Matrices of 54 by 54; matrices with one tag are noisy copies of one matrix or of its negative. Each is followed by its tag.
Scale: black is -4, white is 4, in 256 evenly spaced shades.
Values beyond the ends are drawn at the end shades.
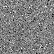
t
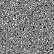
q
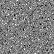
q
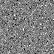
q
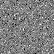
q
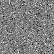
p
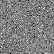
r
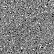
t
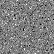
q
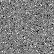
p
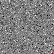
p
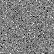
r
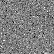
r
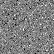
q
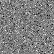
p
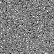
r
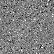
t
